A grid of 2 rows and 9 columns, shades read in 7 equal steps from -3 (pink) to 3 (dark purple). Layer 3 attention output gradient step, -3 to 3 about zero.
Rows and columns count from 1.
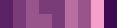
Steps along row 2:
down down same up down up down up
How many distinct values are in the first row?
6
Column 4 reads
1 0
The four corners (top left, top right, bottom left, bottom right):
2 3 2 3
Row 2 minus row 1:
0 0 0 -1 0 0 0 0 0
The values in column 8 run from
-3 to -3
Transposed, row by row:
2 2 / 1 1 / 0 0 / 1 0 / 1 1 / -1 -1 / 0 0 / -3 -3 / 3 3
